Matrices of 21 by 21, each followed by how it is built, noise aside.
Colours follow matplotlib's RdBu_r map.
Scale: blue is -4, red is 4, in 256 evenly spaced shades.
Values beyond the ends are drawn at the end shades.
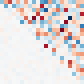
upper triangular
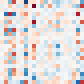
low rank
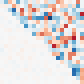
upper triangular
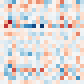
low rank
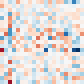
low rank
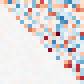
upper triangular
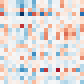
low rank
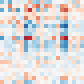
low rank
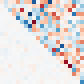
upper triangular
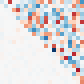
upper triangular
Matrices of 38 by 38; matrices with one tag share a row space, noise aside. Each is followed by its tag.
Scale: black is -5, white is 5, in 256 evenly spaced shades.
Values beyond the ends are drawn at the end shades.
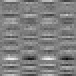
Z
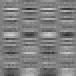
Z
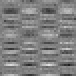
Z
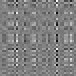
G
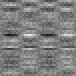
Z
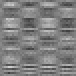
Z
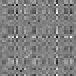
G
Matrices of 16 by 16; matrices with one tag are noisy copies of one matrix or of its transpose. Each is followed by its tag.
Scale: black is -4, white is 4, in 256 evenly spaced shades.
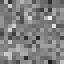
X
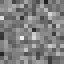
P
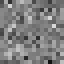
X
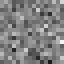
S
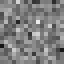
P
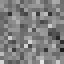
S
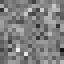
X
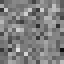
X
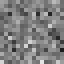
S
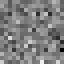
S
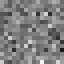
S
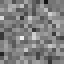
P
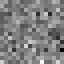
S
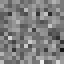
S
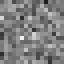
P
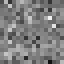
X
